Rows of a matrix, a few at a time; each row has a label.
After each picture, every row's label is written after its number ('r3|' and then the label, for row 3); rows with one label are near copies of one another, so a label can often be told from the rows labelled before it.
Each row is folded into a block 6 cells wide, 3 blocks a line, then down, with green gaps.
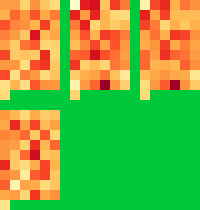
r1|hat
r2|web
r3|web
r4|hat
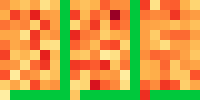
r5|hat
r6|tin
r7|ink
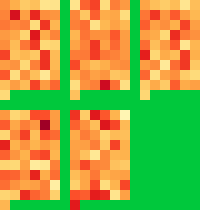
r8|hat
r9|web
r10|hat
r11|tin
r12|ink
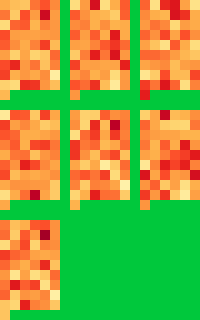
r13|tin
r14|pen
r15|ink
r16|web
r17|tin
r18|pen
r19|tin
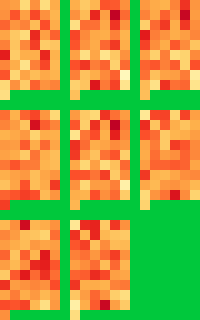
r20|hat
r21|tin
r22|tin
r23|ink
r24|tin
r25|web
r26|pen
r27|web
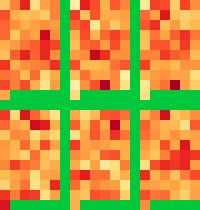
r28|pen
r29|web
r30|web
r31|ink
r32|tin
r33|pen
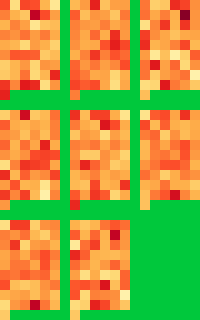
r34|ink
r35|pen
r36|tin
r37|pen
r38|ink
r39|web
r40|web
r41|tin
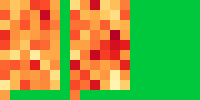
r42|tin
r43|pen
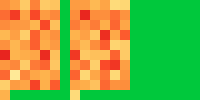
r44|hat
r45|hat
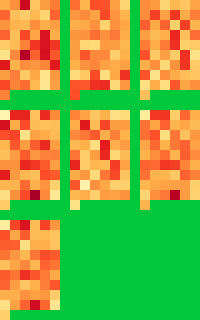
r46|pen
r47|ink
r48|hat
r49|web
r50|hat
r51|web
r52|web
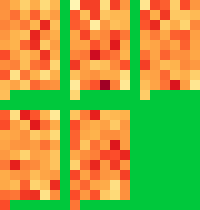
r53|hat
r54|web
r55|web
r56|ink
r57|pen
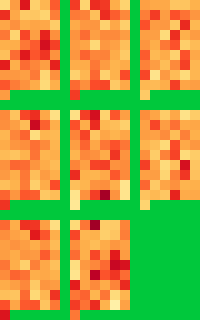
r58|pen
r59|ink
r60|hat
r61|ink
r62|web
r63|hat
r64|ink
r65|pen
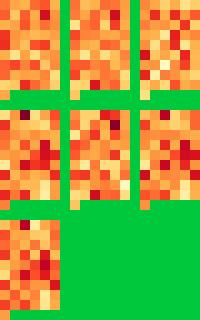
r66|tin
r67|tin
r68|hat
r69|pen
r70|tin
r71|pen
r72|pen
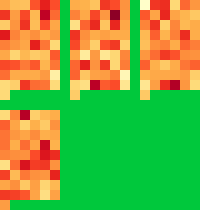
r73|tin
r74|tin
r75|web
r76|pen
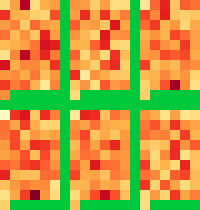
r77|pen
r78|hat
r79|web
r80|web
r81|web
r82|hat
